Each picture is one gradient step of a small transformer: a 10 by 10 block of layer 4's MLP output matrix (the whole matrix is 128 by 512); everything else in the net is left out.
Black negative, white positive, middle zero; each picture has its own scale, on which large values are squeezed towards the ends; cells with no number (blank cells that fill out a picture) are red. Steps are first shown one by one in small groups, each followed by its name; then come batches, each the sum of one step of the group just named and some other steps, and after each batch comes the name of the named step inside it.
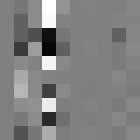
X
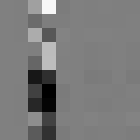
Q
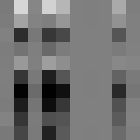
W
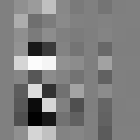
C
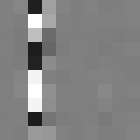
X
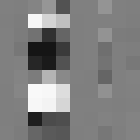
X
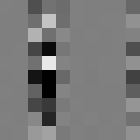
Q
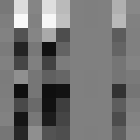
W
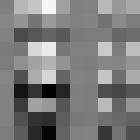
W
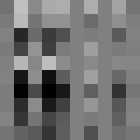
W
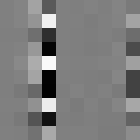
C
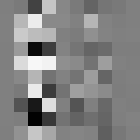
C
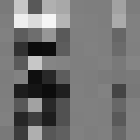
W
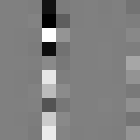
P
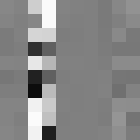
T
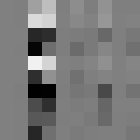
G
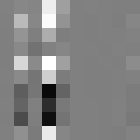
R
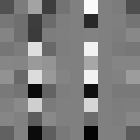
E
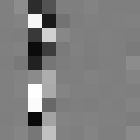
P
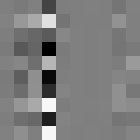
P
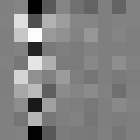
T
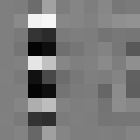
G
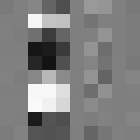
E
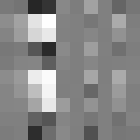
E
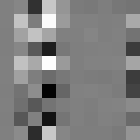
R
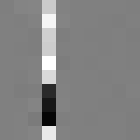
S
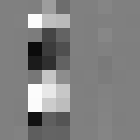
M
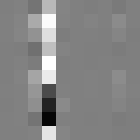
S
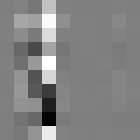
S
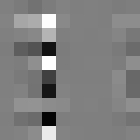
S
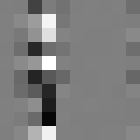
S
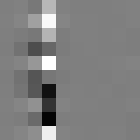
S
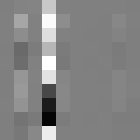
S
